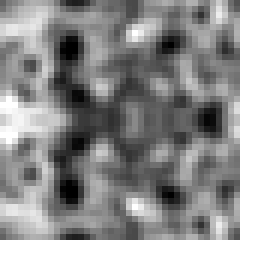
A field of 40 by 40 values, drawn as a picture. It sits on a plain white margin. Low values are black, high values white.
Average level on the scale: 50%. Ninth with the highest average: middle left. Mirror symmetry: top to bottom. Stripes: none.
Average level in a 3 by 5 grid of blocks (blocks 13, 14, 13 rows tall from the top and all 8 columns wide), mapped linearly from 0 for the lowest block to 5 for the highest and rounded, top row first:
4 1 2 2 2
5 0 1 1 2
4 1 2 2 2
